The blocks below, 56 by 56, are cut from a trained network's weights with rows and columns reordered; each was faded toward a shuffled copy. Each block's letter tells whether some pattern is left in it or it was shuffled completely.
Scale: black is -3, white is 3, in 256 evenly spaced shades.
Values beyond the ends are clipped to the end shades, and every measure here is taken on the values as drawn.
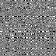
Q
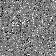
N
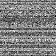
Q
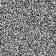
N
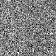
Q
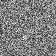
N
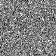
N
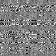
Q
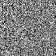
Q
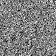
N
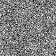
N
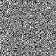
Q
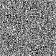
Q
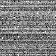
Q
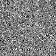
Q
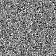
N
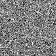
N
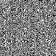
Q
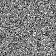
N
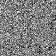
Q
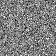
N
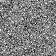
N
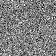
N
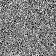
N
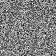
N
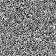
N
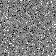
N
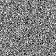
Q
